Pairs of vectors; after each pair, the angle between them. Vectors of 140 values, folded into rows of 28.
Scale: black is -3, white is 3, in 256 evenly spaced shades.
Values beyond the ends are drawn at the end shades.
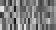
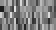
nearly opposite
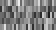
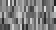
orthogonal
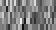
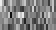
partly aligned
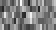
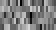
nearly opposite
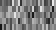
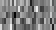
partly opposed
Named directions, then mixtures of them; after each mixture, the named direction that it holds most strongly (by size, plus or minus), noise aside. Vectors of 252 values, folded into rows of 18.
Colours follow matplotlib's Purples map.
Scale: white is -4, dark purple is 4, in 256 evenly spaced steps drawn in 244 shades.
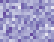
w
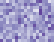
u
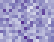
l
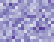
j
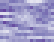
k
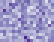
l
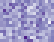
l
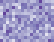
w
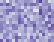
u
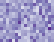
u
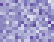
u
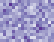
j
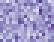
u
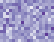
w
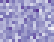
u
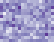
w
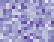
l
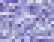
j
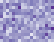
w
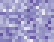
l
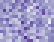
l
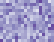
u
